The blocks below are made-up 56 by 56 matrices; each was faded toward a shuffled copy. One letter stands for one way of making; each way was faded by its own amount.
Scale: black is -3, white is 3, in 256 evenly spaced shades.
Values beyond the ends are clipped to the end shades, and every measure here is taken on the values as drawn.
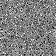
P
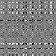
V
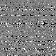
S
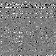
S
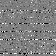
S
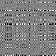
V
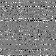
S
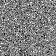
P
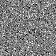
P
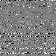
S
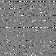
S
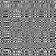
V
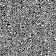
P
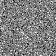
P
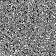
P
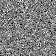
P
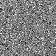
P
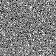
P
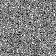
P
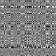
V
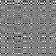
V
